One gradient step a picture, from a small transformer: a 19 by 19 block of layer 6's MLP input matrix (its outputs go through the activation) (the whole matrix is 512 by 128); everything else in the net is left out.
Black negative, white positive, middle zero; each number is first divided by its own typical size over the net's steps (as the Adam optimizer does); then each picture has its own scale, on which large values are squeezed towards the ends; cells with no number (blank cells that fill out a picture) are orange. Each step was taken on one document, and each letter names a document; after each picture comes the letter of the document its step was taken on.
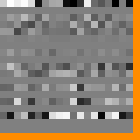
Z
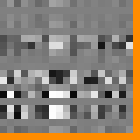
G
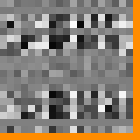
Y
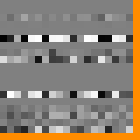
G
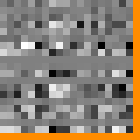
Y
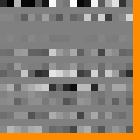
Z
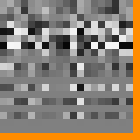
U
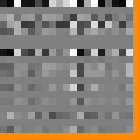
Z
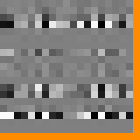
Y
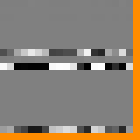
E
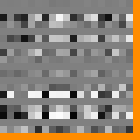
G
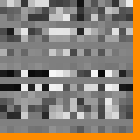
U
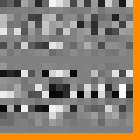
Y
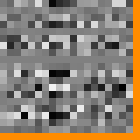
Y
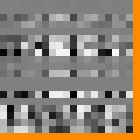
G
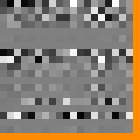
Z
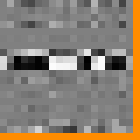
E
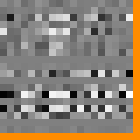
Y
